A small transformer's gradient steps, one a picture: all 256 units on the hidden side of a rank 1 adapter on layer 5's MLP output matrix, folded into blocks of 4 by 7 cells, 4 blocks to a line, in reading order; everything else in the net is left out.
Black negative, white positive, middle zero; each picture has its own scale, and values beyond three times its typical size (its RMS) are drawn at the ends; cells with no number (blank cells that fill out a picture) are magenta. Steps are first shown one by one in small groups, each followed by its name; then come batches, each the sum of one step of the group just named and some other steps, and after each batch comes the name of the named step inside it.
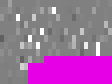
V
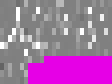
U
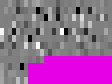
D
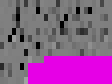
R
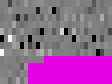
D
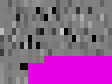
D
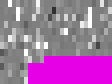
U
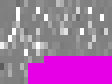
U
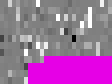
V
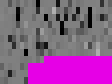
V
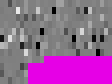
U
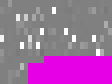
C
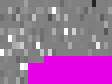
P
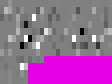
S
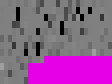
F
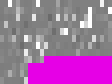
S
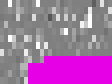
P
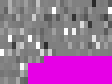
P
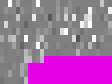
S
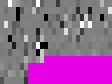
F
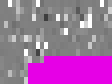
F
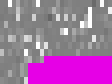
P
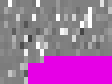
S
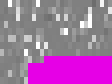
P
